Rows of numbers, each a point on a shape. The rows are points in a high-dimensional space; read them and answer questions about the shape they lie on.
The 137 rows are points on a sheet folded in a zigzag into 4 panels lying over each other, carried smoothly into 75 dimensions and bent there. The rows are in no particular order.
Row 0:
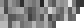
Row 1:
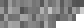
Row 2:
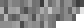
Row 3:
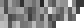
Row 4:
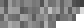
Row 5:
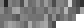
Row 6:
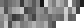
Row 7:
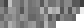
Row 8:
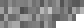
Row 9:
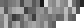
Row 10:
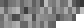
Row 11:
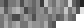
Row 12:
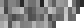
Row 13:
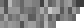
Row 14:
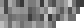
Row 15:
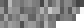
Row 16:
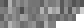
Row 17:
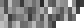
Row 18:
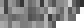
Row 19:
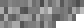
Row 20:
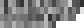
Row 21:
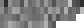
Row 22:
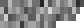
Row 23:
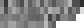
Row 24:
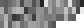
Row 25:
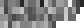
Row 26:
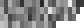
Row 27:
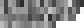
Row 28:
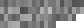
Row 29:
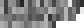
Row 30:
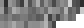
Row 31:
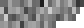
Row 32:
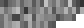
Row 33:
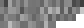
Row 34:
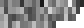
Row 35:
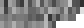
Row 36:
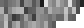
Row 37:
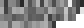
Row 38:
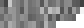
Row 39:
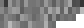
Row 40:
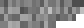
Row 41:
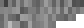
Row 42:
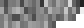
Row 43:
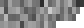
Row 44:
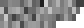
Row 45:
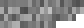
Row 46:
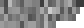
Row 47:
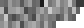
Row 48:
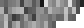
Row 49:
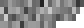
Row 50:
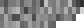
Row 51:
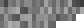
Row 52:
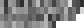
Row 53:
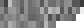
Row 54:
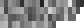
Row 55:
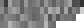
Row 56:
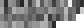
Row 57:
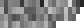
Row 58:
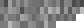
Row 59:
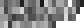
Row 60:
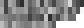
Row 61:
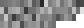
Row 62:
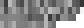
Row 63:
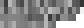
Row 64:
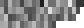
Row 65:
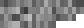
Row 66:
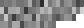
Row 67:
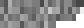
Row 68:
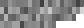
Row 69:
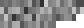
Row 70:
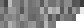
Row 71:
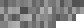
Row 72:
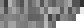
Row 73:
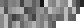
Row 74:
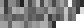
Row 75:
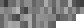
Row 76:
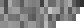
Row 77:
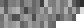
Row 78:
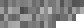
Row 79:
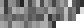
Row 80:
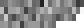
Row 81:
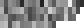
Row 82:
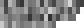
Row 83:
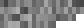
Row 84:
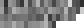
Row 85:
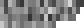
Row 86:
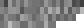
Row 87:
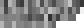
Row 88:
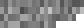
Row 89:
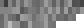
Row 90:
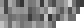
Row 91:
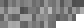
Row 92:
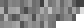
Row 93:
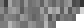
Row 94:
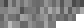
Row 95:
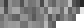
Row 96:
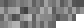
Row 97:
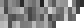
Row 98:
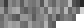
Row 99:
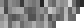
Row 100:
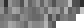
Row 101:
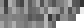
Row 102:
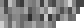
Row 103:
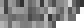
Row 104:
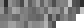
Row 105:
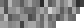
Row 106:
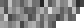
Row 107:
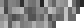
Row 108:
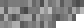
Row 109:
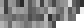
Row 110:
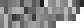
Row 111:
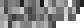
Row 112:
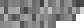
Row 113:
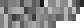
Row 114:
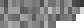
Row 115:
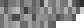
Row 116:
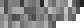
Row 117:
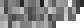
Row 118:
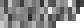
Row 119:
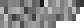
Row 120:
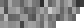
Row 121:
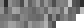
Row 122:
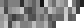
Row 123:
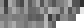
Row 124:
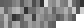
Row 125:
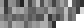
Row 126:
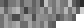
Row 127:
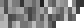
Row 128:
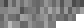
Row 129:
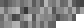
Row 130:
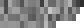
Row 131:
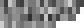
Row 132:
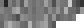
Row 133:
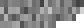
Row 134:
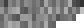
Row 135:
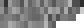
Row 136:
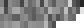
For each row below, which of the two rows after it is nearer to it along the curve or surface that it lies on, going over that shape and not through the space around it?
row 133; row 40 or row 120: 120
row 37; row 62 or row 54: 62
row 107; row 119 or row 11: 11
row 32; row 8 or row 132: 8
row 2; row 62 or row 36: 36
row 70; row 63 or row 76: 63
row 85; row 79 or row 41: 79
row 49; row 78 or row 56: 78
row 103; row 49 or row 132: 132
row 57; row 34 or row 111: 111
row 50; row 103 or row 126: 126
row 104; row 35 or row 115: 35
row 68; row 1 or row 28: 28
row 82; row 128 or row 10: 128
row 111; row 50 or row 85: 50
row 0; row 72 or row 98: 98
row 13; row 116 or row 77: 77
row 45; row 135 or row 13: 13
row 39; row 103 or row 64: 103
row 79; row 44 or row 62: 62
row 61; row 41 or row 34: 34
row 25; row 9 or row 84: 9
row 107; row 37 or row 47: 47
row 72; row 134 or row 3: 134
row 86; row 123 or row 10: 123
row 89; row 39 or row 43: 39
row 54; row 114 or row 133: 133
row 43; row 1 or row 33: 1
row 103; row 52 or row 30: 52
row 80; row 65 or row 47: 47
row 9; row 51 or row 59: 59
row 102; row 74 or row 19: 74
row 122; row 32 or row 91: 32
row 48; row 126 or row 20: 126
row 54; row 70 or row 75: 75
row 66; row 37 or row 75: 75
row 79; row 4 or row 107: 4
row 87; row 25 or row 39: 39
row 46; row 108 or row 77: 108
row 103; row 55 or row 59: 55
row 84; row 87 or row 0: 87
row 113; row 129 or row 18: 129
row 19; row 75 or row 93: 75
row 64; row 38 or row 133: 133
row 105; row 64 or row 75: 64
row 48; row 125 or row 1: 1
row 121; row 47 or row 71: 71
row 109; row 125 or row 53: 125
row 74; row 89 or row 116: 89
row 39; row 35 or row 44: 35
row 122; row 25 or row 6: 6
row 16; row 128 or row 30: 128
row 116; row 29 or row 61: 61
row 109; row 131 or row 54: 131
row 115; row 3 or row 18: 3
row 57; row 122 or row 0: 0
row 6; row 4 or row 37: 4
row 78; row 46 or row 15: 15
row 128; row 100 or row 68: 100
